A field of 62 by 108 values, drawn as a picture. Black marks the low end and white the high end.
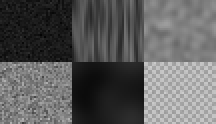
It is made of 2 by 3 panels. Panel 1,1: very low, fine-grained, faint in contrast. Panel 1,2: low, streaked downward. Panel 1,3: middling, blotchy, faint in contrast. Panel 2,1: middling, fine-grained. Panel 2,2: very low, smooth, faint in contrast. Panel 2,3: high, checkered.
